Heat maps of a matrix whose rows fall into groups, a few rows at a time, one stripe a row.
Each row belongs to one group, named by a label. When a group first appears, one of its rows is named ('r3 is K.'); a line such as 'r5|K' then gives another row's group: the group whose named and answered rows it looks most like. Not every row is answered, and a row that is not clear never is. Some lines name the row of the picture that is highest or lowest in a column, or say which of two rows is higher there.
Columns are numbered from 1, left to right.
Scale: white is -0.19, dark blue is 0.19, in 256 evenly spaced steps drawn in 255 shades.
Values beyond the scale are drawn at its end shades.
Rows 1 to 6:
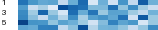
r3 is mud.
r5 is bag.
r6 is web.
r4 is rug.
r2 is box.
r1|web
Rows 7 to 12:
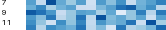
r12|mud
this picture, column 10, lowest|9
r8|rug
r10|mud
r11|rug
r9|bag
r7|mud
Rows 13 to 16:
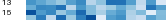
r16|web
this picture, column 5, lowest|14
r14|web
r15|bag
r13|rug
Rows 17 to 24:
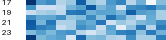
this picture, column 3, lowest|18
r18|box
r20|web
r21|mud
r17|bag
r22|bag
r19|box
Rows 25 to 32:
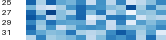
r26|box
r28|rug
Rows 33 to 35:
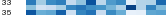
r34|box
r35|web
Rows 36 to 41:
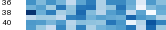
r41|rug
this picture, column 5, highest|39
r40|web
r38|bag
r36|web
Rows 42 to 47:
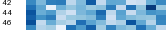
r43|rug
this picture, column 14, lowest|47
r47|box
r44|mud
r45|mud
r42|web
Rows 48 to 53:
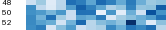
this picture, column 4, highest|50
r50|web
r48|box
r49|box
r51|mud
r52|bag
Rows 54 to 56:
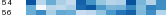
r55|box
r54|bag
